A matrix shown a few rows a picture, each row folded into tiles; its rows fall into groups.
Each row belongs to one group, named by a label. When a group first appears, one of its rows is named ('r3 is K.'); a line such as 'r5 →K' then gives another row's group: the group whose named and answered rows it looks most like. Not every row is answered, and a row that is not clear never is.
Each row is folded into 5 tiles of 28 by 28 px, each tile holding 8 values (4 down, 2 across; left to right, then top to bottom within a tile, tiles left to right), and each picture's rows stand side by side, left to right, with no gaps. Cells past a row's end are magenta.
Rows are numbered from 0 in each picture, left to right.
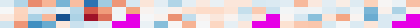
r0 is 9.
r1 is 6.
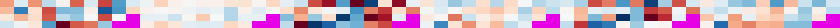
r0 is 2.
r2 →9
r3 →6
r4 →9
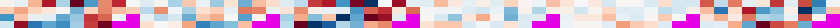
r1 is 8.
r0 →9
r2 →9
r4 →2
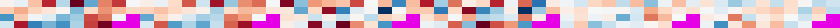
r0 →9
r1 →9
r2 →2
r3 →2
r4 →9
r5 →6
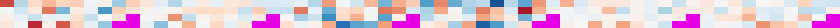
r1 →6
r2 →8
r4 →2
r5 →2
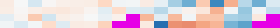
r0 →6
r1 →6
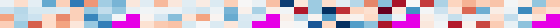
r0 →6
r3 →2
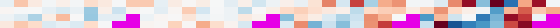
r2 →9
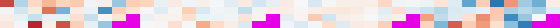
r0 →2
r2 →6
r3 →6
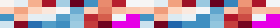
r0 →9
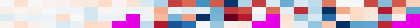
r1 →9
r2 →8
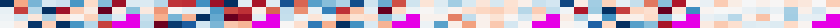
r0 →8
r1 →9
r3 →6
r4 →8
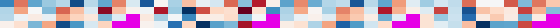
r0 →8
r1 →8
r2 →8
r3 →8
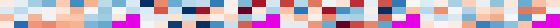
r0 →6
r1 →8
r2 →2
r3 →8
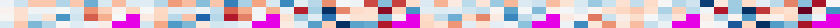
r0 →9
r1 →9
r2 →8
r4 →6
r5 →8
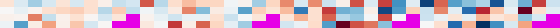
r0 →6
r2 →2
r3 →8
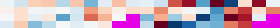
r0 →9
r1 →9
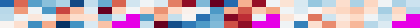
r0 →8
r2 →6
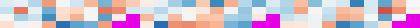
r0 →8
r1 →6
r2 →8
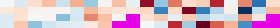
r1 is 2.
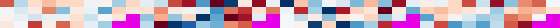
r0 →2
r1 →9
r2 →8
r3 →9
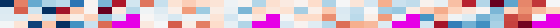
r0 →8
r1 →2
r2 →2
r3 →9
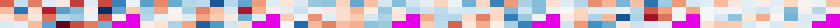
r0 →2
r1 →8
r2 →6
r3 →6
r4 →9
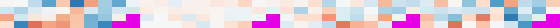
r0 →6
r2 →2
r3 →6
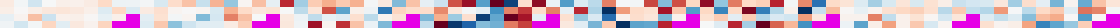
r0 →6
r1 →9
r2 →2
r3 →9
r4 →8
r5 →2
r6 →6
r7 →8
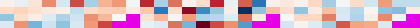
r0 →9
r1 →2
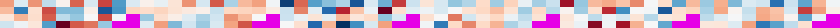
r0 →2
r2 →8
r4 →2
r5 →8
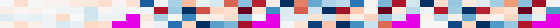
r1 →8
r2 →8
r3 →8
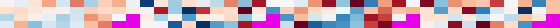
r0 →9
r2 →9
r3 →2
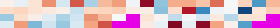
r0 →9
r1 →2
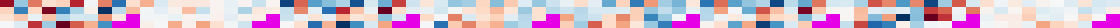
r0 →2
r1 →2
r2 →8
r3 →6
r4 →6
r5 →8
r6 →9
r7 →2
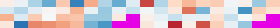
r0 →6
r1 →2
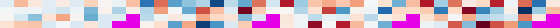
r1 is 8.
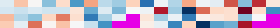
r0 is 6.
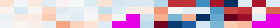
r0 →2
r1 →9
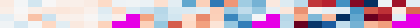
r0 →6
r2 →9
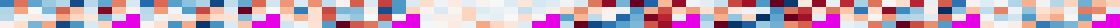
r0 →8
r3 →2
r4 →9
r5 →9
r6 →2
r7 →8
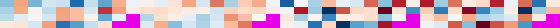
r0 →8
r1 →9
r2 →8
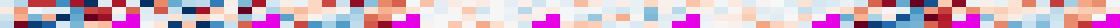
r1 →8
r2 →9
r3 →2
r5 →2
